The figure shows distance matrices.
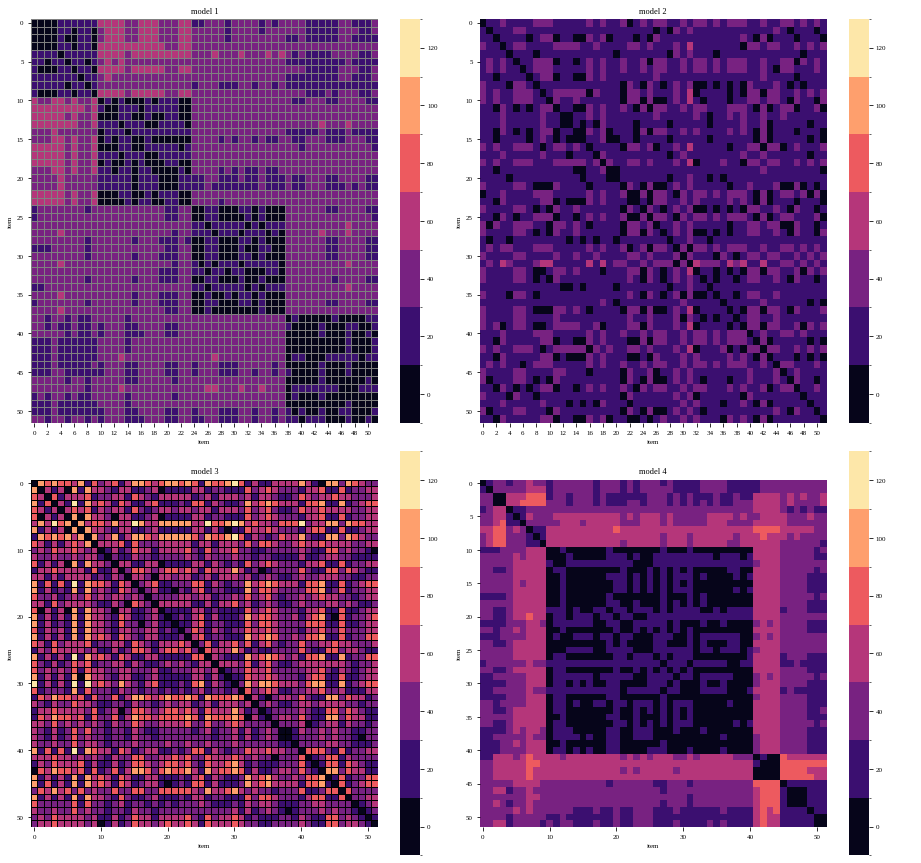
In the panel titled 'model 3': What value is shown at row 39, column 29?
40
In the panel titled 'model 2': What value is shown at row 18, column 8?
20
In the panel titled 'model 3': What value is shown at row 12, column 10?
60
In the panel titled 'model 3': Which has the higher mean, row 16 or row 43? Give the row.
43
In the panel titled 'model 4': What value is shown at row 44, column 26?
60
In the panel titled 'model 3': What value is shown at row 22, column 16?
40
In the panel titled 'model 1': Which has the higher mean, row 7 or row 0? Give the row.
0
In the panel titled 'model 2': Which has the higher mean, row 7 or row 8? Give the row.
7
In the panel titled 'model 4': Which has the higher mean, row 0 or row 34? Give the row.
0
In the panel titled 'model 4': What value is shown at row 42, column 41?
20
